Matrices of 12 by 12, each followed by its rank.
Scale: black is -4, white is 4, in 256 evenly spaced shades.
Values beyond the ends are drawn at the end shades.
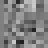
two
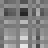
one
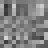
two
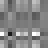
one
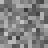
full rank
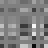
one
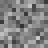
full rank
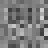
two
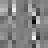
two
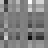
one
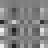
one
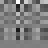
one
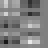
one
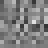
two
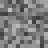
full rank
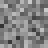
full rank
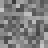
full rank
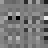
two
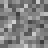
full rank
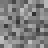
full rank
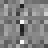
two
